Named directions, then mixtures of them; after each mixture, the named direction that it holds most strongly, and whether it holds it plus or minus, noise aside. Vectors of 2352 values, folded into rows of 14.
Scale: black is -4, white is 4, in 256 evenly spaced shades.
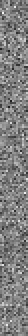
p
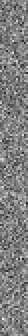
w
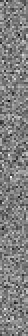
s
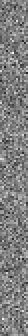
w, plus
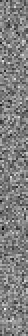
s, plus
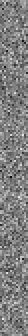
w, plus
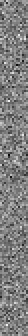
s, minus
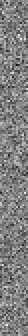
p, plus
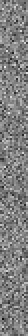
w, minus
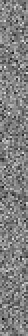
w, minus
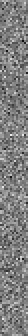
w, plus
